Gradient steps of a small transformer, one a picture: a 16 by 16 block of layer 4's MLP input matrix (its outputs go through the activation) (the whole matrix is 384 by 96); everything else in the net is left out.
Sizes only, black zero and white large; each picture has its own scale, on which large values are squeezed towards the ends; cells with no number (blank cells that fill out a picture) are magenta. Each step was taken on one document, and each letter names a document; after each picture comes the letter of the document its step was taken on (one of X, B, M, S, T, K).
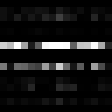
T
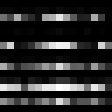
T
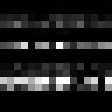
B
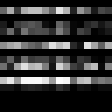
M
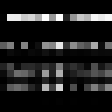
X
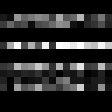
B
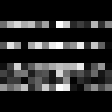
B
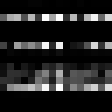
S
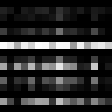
T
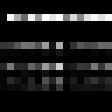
X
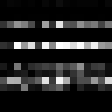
B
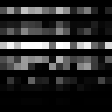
M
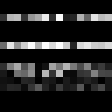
X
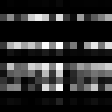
X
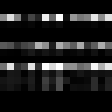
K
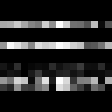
B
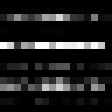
T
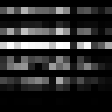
M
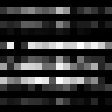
M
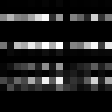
S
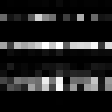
S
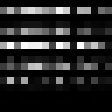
M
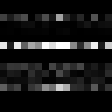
B
